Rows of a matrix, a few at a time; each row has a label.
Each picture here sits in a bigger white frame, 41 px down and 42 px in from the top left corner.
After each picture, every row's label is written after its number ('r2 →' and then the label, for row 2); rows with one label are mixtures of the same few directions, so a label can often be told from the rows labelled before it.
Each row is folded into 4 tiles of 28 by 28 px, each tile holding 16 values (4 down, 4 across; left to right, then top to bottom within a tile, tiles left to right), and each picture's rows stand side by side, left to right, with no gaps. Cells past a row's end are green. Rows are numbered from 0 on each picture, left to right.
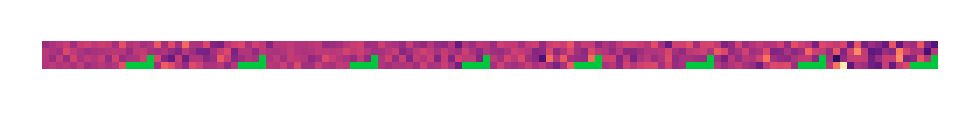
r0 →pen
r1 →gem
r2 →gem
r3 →pen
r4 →pen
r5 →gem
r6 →pen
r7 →gem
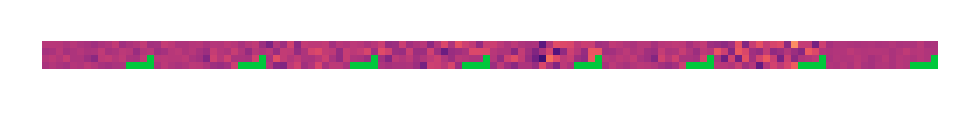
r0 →pen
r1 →pen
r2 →gem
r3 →pen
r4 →pen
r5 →pen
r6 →pen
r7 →gem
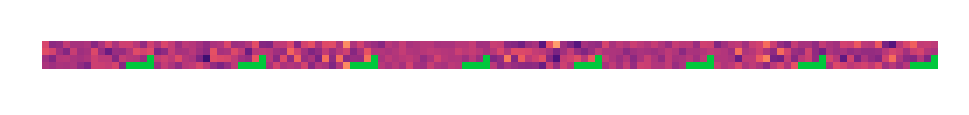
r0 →pen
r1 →pen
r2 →pen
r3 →gem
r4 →gem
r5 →gem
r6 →pen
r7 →gem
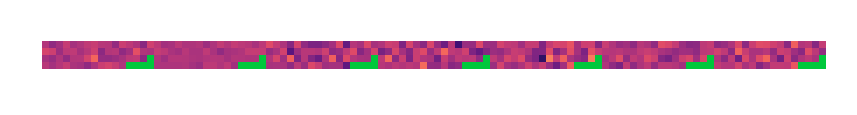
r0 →pen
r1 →pen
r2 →pen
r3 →pen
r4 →pen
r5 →gem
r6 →pen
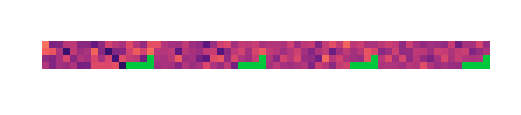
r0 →pen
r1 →pen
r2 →pen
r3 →pen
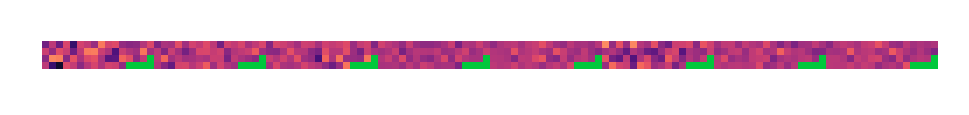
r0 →gem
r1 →gem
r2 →pen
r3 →pen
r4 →pen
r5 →gem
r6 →pen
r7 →pen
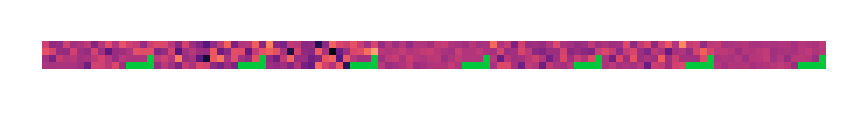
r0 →pen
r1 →pen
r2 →pen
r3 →gem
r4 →gem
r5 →pen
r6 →pen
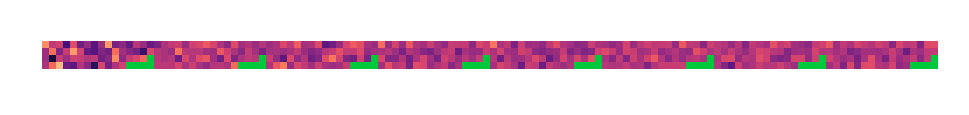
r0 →gem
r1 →pen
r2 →gem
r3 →gem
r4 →gem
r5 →pen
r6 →gem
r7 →gem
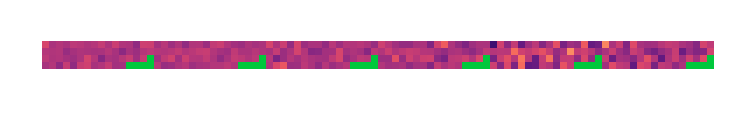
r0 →gem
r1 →gem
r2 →gem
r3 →gem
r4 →gem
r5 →gem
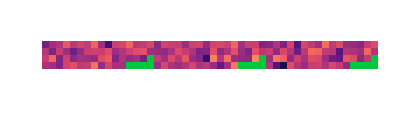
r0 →gem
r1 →pen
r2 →gem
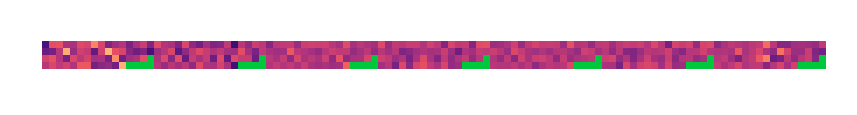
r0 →pen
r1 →pen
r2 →pen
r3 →gem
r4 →pen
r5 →gem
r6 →pen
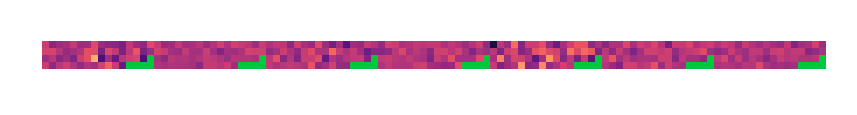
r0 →pen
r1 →pen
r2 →pen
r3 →pen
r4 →gem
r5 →gem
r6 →pen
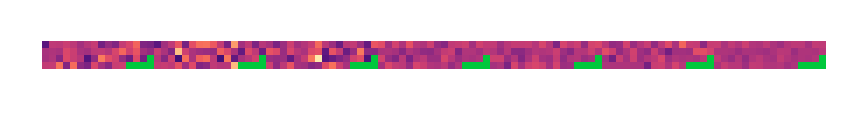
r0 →gem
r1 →pen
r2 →pen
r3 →gem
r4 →gem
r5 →pen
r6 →gem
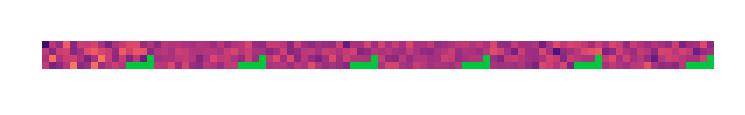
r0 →gem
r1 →gem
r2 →pen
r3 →gem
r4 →pen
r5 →pen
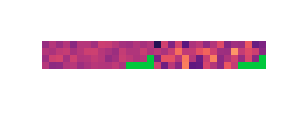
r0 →gem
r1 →gem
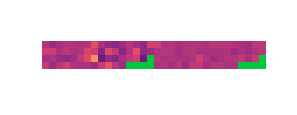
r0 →pen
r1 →gem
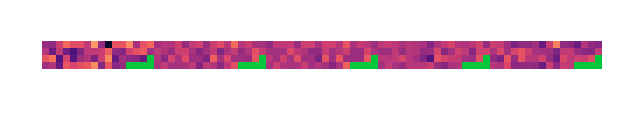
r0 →gem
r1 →pen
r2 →pen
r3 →pen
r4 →gem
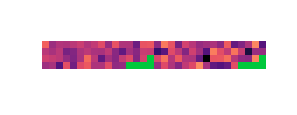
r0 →gem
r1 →pen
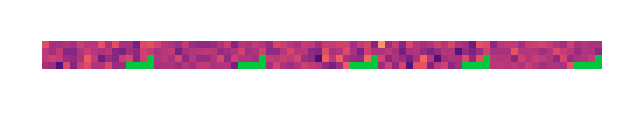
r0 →gem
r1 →pen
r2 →pen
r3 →gem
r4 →pen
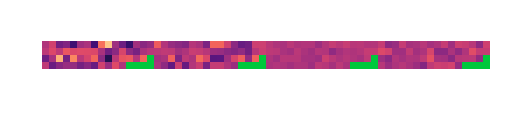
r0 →gem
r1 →gem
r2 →pen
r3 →pen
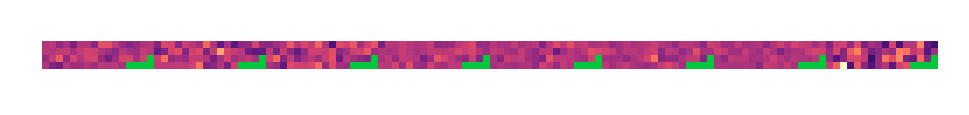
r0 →gem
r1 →pen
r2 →gem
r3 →gem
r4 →pen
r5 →pen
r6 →pen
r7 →gem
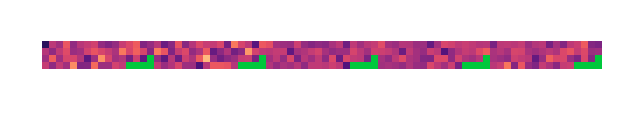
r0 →gem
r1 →pen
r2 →pen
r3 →pen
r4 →gem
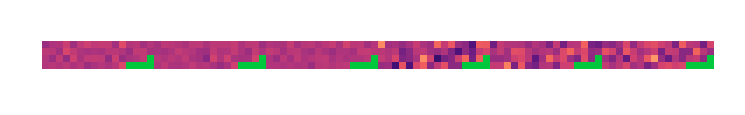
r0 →pen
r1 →pen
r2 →pen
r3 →gem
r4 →gem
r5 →pen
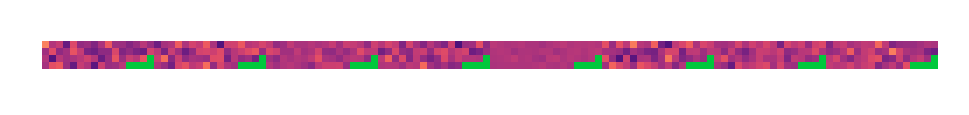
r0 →gem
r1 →gem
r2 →pen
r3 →pen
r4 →pen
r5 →gem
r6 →gem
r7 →pen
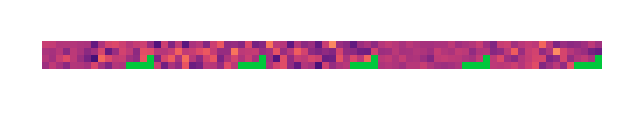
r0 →pen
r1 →gem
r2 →gem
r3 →pen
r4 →pen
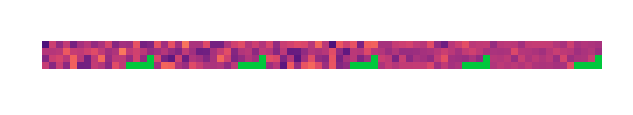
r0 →gem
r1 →gem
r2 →gem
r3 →gem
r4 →pen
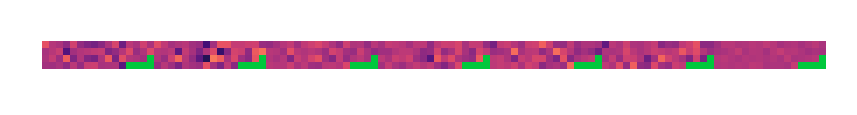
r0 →pen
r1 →pen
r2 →pen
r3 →pen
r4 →pen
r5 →gem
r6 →pen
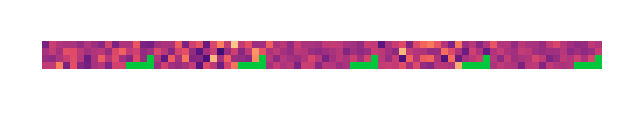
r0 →gem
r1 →pen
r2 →gem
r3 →pen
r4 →gem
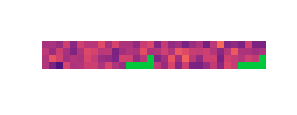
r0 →gem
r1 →gem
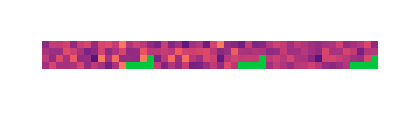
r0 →pen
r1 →gem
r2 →pen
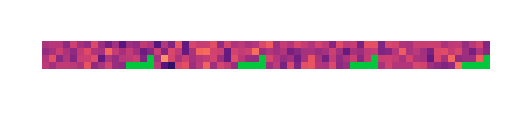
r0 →pen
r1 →gem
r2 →gem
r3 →pen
